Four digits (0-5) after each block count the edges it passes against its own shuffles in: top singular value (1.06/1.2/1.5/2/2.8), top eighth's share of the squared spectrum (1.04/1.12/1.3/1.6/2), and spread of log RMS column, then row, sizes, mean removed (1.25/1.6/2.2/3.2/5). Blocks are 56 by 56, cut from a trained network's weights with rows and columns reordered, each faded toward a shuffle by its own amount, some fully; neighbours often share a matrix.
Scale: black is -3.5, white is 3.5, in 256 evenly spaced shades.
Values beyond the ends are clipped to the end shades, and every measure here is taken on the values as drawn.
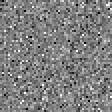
0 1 0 0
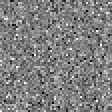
1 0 0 1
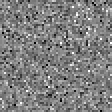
0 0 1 0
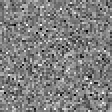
0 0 0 0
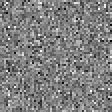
2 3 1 0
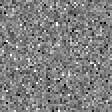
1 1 0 0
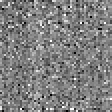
2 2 0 2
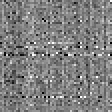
3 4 1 3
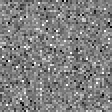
0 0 0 0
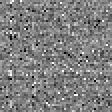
2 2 1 0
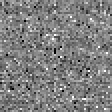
1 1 0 0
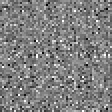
1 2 0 2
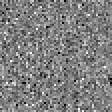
1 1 0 0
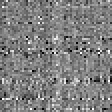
3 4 1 3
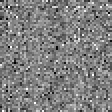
2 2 1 1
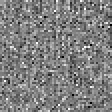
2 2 0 1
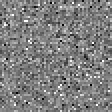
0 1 0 0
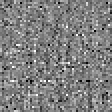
2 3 0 2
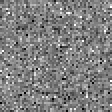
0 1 0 0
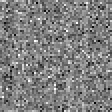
1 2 0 1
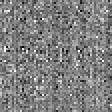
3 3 1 2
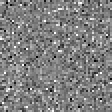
1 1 0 0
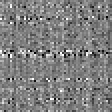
3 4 1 3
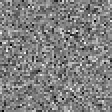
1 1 0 0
